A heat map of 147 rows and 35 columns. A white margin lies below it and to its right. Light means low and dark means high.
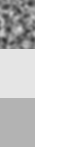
The table splits into 3 rows of 1 panel. Panel 1,1: middling, blotchy, strong in contrast. Panel 2,1: very low, flat. Panel 3,1: low, flat.
